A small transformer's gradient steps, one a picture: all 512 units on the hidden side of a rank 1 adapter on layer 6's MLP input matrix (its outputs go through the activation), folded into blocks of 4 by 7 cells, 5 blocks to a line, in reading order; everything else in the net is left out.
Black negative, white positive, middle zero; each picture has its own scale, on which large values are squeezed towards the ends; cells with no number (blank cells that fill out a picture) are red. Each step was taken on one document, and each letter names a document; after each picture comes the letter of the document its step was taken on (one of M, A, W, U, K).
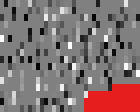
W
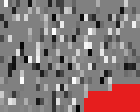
W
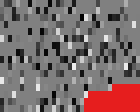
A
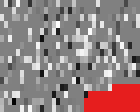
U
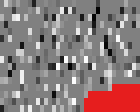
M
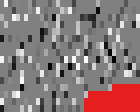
M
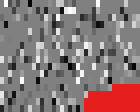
A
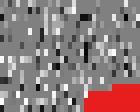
U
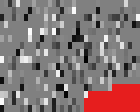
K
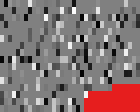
K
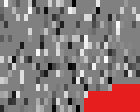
A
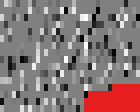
K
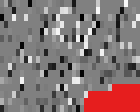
W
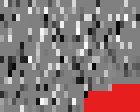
K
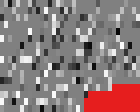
U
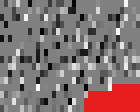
A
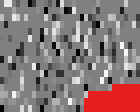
A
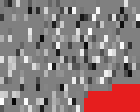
U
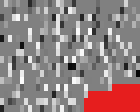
M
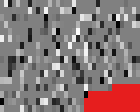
K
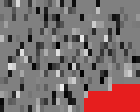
A
